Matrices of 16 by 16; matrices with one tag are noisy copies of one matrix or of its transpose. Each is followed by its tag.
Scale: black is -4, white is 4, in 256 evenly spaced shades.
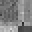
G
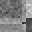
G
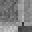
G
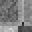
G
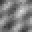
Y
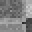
G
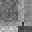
G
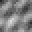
Y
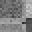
G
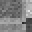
G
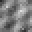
Y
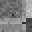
G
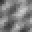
Y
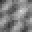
Y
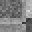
G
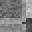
G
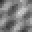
Y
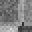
G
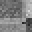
G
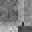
G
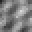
Y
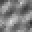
Y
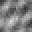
Y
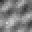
Y
